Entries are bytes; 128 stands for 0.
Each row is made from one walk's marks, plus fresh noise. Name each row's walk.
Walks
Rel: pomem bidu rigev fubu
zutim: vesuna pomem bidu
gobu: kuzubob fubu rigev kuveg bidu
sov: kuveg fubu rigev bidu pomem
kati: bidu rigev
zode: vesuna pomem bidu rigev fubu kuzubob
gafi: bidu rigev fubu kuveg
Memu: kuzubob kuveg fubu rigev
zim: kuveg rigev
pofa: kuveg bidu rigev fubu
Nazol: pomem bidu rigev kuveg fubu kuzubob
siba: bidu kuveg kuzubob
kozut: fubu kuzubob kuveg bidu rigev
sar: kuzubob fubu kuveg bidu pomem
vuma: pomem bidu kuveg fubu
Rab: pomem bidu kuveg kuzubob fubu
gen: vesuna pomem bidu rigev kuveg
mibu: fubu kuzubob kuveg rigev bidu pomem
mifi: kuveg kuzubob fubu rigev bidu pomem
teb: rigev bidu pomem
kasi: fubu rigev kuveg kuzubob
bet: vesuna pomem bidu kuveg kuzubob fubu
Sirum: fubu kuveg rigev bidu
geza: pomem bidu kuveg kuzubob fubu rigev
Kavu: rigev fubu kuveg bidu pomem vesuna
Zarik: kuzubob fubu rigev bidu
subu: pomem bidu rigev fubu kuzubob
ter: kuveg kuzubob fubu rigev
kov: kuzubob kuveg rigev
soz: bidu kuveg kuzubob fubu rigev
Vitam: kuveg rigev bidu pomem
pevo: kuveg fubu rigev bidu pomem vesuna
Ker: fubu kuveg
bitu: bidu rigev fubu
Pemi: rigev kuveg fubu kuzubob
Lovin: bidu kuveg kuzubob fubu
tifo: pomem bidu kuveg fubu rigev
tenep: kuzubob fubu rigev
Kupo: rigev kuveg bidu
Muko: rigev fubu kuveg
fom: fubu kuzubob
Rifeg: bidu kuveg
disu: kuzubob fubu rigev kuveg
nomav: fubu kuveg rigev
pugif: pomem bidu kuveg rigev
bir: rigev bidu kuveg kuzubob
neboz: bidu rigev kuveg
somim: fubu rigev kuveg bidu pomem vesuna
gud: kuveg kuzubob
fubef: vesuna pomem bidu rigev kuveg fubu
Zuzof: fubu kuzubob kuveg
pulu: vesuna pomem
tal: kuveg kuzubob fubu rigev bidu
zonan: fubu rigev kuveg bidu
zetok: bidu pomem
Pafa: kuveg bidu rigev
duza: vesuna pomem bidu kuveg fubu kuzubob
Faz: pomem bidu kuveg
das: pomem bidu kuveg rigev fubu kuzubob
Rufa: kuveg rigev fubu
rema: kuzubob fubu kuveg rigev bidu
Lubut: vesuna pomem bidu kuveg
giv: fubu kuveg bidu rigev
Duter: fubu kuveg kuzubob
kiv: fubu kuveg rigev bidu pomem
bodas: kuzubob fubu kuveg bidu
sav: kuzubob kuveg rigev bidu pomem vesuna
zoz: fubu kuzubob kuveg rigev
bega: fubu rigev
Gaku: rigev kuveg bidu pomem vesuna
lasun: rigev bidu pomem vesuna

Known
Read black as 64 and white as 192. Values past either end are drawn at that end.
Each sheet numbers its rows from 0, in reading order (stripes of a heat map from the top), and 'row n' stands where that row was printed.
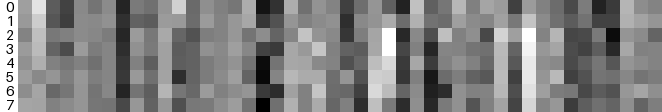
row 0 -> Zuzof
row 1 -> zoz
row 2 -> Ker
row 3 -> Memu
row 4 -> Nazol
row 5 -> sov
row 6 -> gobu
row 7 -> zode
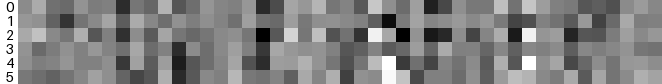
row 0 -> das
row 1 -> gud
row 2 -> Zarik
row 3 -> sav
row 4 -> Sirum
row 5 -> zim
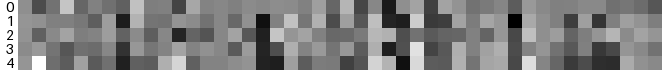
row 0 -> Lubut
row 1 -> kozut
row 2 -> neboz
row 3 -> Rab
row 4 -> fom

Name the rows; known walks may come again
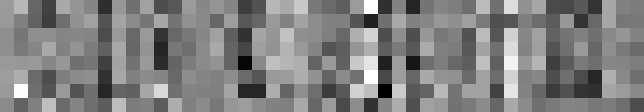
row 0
Memu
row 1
gud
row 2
kiv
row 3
fubef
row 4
sov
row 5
Duter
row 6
fom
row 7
Lubut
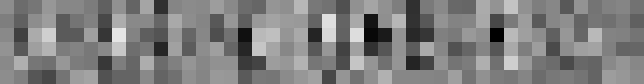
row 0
somim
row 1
Faz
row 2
Pafa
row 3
lasun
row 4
das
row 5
kov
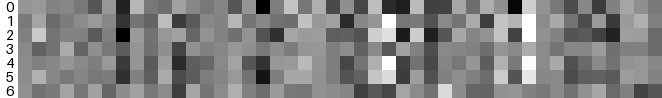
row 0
kozut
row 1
nomav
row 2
bodas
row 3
Gaku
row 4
Sirum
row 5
Nazol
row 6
zutim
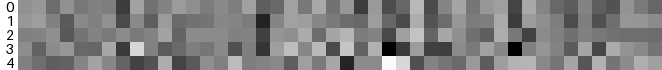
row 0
bet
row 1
mibu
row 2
zetok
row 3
bir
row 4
zim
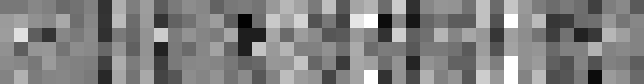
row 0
vuma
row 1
gafi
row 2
Zuzof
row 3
Vitam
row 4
Kavu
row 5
Ker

